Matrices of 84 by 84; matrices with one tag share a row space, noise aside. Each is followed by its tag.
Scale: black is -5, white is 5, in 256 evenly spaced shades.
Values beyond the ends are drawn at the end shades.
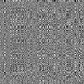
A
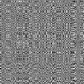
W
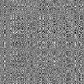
A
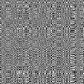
W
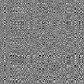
A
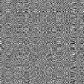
W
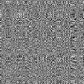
W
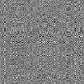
A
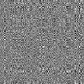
A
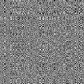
A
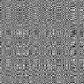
W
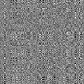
A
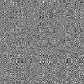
A
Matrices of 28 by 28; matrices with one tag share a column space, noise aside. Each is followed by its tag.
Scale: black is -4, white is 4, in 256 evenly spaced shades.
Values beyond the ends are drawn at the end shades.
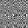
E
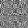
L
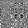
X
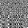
X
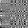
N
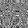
N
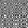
X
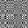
E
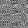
L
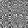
E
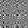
E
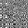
X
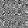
L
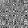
N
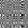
E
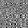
X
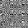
L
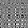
X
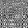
X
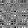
N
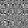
L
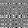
X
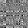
N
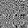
E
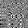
X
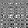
X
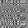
N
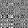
X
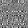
N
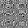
L
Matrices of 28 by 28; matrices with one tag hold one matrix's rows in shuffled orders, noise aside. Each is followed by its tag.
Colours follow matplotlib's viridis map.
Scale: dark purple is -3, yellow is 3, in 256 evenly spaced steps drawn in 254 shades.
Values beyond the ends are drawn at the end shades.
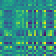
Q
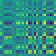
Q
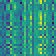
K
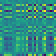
Q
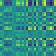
Q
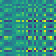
Q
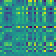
Q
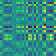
Q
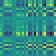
Q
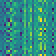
K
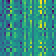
K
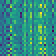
K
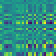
Q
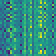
K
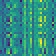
K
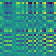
Q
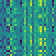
K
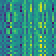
K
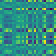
Q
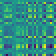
Q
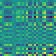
Q
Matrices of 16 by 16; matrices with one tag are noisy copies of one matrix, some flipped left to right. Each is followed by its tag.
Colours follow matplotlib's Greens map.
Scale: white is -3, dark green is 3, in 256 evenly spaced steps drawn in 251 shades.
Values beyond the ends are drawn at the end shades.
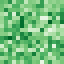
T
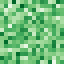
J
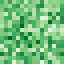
T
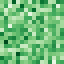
J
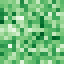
T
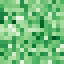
T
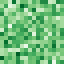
J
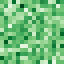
J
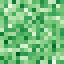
J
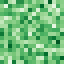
J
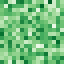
J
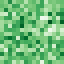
T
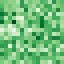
T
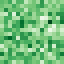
T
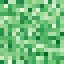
J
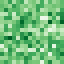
T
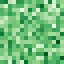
J
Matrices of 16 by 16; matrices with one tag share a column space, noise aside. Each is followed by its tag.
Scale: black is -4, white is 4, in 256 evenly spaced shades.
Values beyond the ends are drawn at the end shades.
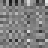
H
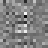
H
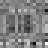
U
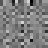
H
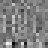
U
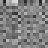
H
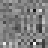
U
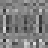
U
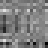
U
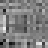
U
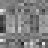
U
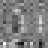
U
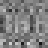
U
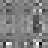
U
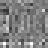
U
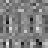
U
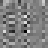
H
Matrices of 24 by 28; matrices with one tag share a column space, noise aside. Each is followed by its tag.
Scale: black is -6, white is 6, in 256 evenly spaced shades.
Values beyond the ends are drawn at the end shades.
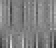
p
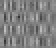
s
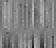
p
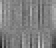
p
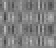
s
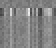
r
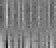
p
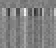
r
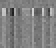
r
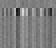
r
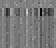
r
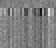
r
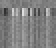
r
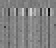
r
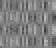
s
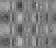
s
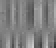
p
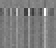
r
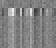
r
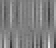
p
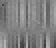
p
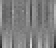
p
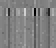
r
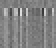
r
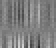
p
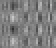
s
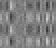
s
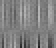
p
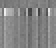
r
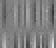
p
